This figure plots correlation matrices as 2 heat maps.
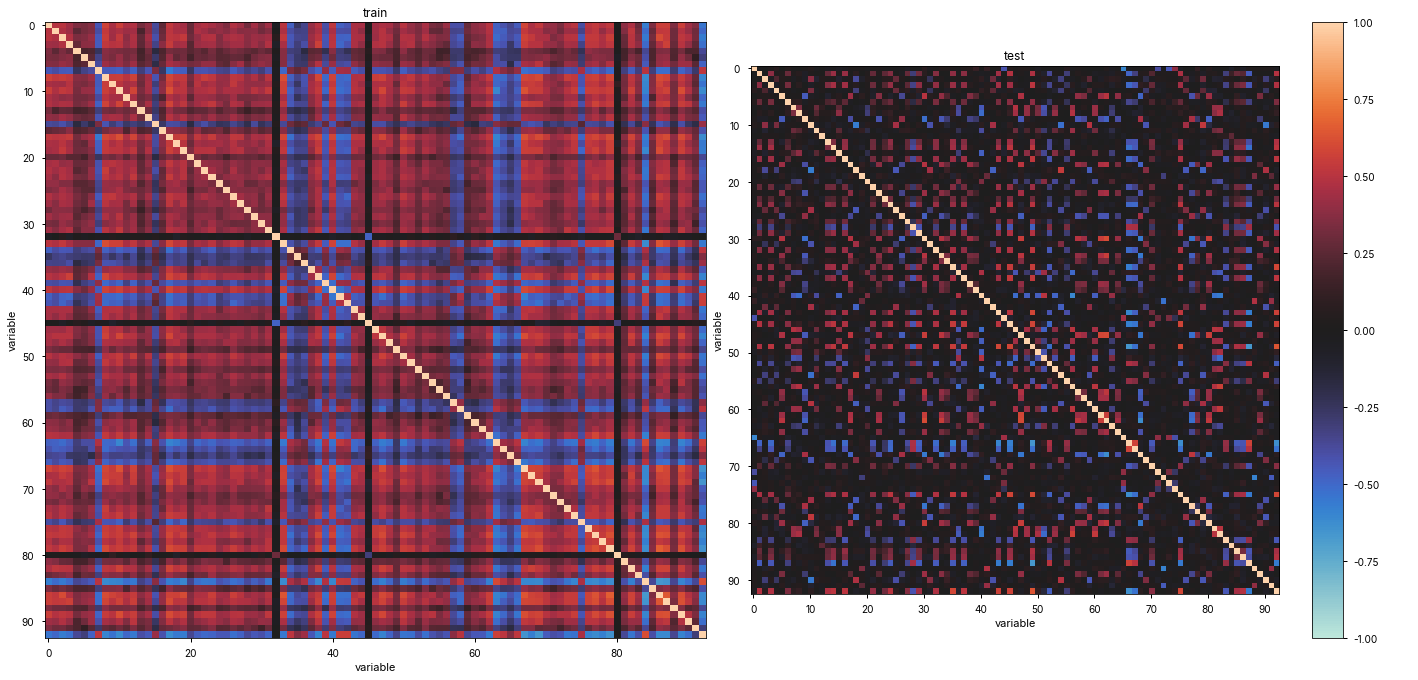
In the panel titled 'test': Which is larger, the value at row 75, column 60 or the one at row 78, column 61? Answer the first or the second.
the second
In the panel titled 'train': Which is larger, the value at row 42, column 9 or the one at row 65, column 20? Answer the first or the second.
the second
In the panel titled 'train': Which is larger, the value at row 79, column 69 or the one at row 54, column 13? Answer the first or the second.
the first
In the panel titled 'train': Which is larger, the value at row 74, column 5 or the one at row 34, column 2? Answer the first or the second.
the first
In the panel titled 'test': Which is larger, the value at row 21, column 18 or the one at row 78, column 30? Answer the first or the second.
the second
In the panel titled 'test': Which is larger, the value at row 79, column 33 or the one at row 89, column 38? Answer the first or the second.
the second
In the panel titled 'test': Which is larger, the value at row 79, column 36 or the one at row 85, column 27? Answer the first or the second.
the second
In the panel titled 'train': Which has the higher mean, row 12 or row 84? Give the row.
12
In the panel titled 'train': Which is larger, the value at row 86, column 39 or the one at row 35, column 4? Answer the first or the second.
the second
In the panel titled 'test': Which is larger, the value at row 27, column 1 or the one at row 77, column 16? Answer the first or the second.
the first
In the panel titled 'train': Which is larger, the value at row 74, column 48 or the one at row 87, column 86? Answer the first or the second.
the second
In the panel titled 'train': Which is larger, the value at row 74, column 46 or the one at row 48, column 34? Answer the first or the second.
the first
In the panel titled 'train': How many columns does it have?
93
